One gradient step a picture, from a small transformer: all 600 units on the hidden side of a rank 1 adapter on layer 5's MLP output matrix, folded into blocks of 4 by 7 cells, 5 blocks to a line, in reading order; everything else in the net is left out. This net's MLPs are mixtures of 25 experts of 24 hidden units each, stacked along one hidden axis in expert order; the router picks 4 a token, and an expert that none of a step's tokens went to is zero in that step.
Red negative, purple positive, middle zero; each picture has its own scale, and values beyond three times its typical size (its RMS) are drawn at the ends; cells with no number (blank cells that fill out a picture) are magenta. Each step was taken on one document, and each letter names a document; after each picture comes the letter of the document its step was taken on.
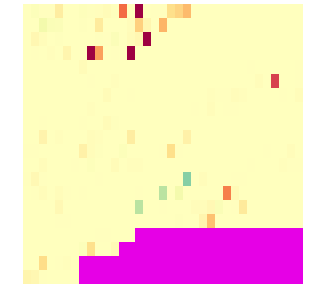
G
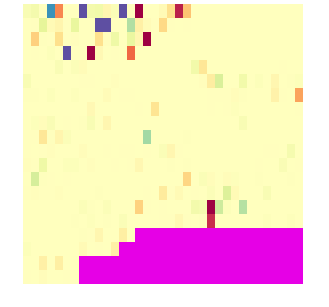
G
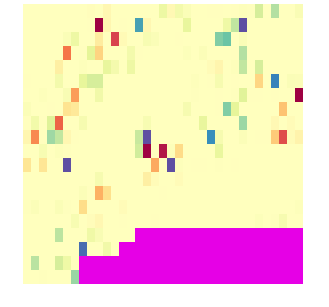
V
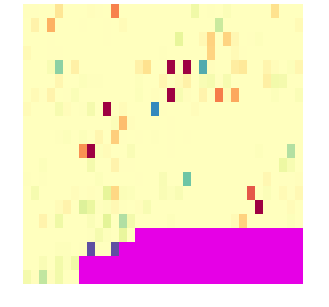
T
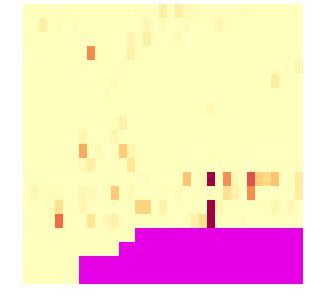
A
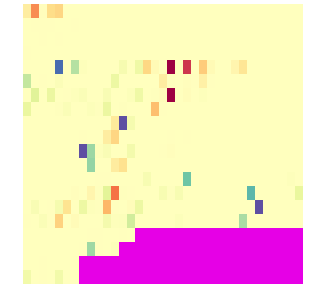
T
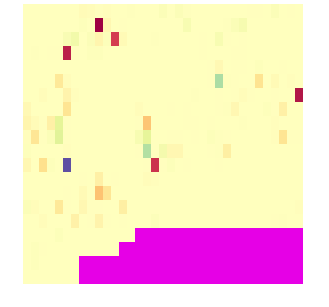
V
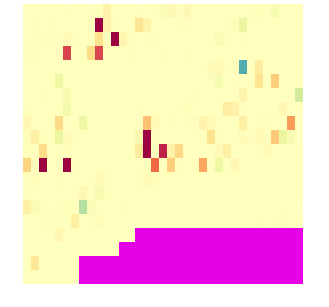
V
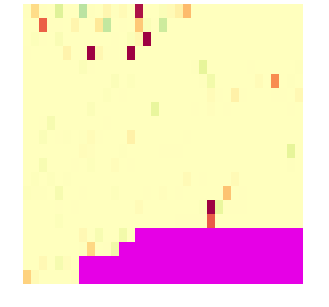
G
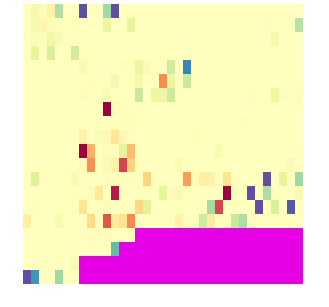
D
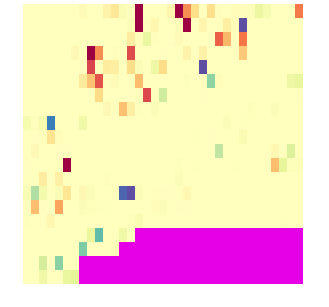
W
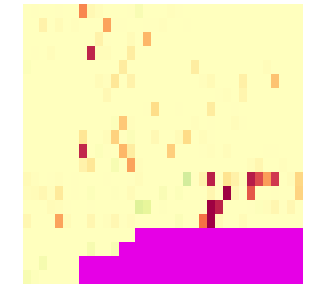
A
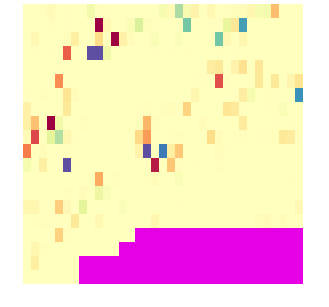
V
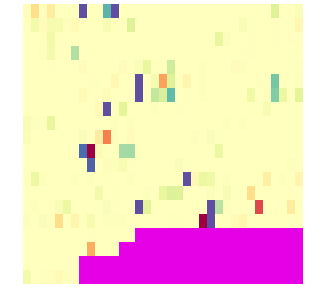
D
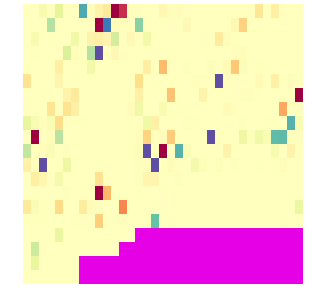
V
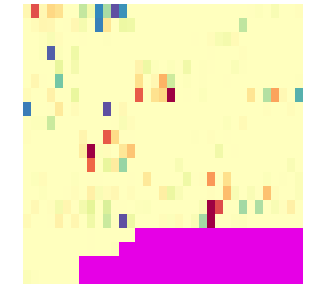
D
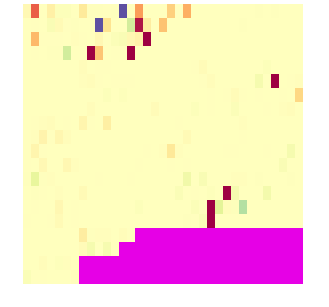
G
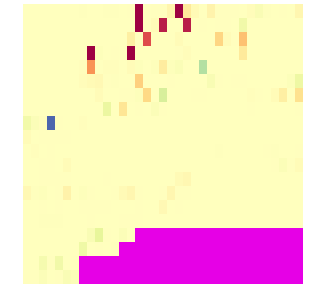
W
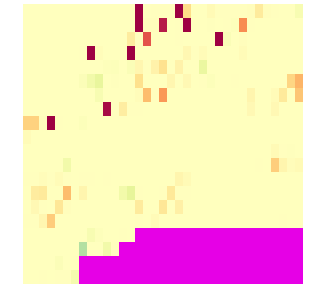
W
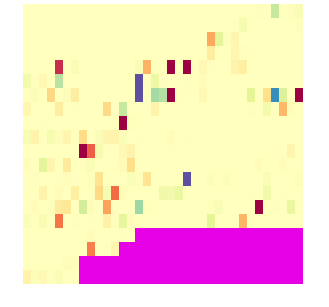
T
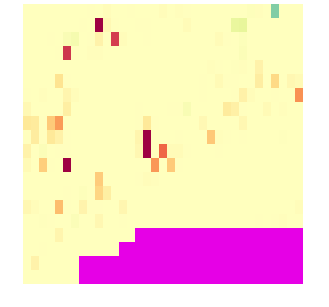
V
